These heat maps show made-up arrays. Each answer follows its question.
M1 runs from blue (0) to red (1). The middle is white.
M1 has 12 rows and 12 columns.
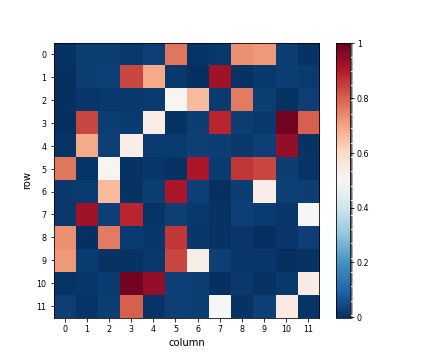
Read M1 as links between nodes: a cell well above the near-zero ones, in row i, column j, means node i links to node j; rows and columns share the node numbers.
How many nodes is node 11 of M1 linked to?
3
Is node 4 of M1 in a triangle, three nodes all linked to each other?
yes
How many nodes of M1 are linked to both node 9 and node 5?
2
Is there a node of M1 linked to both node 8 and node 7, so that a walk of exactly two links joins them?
no
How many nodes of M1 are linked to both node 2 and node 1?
0
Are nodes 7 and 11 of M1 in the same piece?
yes
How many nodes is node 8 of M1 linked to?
3
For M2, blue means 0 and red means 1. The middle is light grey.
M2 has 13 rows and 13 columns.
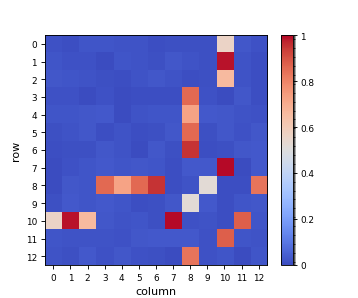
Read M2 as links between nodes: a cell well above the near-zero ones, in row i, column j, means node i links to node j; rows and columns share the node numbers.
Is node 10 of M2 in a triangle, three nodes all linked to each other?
no
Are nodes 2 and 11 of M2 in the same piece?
yes
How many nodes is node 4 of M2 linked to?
1
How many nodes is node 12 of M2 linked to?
1
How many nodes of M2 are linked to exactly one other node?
11
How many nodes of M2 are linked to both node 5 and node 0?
0
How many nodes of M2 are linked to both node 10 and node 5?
0
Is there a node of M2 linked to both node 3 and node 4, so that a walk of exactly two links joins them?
yes
